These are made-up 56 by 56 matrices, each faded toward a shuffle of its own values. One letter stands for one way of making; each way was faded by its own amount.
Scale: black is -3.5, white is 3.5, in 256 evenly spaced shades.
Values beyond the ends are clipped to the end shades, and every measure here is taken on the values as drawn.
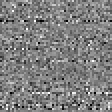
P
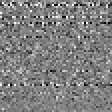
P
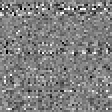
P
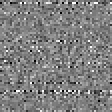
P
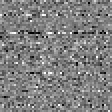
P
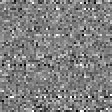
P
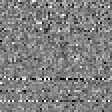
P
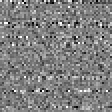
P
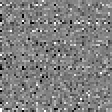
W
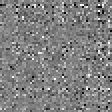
W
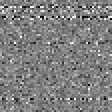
P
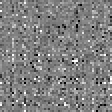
W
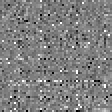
W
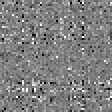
W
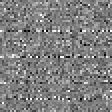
P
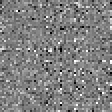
W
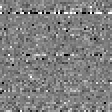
P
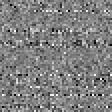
P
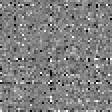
W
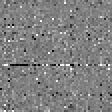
W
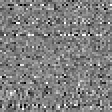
P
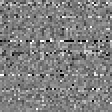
P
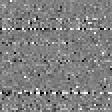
P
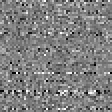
P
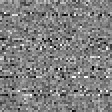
P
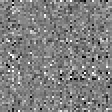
W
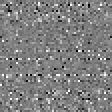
W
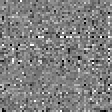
W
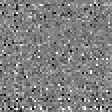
W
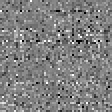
W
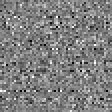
P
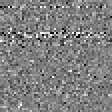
P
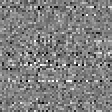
P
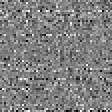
P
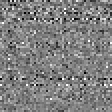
P
